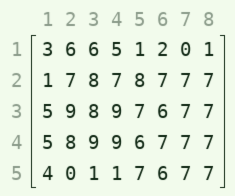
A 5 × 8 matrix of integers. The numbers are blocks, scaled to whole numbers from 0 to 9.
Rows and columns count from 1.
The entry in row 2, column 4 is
7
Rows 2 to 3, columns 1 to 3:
1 7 8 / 5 9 8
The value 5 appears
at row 1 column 4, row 3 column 1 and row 4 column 1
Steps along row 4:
up up same down up same same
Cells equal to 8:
4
